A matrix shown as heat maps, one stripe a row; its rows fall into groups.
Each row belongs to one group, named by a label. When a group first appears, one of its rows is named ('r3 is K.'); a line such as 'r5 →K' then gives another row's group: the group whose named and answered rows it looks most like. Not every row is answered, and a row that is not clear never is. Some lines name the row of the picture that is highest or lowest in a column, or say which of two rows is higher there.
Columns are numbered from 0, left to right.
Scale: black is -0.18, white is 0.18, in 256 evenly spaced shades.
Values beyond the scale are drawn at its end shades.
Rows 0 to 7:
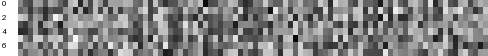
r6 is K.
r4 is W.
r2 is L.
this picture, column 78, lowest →1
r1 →W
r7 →L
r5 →L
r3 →W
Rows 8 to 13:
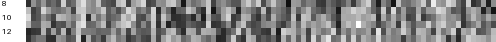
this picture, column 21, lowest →13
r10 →L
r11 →L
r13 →W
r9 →L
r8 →K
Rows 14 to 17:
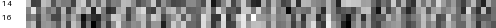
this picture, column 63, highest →14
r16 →K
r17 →K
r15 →K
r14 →L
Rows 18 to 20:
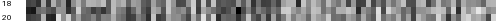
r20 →W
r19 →W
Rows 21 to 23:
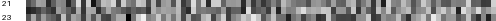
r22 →W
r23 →K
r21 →W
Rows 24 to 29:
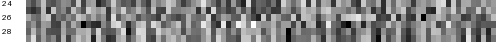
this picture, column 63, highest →26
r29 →K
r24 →W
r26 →L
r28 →K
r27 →K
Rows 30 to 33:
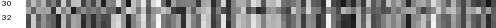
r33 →K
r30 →K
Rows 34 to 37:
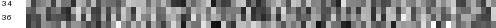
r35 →W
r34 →L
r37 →K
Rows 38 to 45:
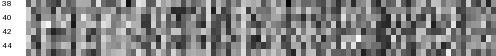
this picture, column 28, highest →38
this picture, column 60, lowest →41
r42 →K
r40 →L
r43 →L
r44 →L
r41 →L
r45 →K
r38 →K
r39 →L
